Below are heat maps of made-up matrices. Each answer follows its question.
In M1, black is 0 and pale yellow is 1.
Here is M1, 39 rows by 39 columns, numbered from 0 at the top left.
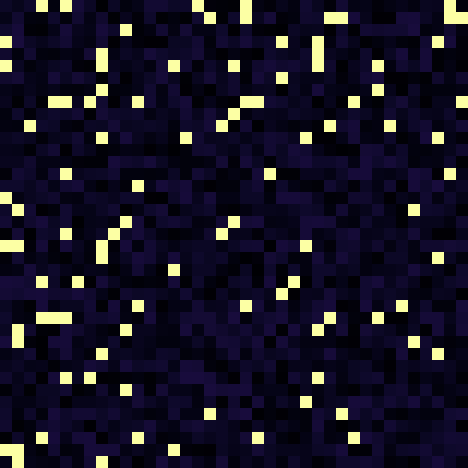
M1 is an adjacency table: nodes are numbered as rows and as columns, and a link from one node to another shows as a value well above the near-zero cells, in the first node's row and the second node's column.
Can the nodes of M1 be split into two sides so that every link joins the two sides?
no
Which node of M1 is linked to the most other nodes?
node 8
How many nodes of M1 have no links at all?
4
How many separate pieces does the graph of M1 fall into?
5
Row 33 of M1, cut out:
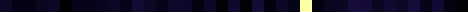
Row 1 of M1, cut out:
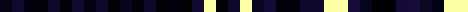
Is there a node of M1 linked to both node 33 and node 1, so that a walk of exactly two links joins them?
no
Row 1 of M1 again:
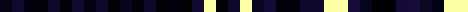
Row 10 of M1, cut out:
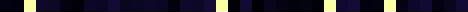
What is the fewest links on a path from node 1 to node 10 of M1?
2
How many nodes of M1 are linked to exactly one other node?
9
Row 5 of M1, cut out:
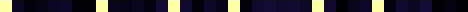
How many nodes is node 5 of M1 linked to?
6
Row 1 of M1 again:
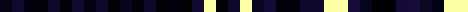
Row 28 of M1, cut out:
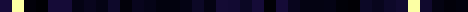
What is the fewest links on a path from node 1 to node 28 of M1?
1
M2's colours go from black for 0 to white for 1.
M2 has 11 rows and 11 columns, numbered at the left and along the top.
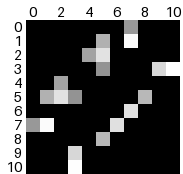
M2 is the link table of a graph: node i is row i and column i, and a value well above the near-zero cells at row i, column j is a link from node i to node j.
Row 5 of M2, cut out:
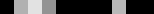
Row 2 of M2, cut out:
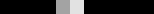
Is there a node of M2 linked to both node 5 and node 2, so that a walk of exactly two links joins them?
no
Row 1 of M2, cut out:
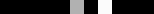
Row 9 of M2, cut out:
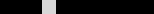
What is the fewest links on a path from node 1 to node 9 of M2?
3
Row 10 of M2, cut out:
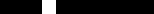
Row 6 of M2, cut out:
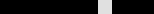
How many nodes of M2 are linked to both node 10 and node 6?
0
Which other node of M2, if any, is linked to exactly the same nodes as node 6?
node 0
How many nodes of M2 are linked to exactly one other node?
6
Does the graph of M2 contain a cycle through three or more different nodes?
no
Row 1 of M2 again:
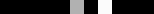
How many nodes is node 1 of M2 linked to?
2
